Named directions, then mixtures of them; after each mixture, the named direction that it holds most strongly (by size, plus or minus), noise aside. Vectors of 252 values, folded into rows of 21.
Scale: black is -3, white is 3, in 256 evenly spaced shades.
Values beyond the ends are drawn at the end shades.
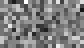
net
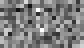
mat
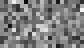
net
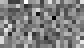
mat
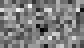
mat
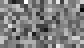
net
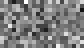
net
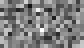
mat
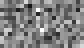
mat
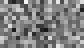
net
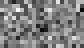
net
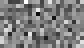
mat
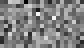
mat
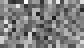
net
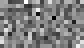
mat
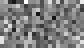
net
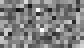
mat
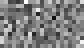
mat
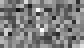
mat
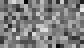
net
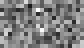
mat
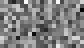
net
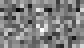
mat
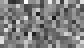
net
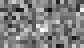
net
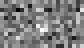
mat
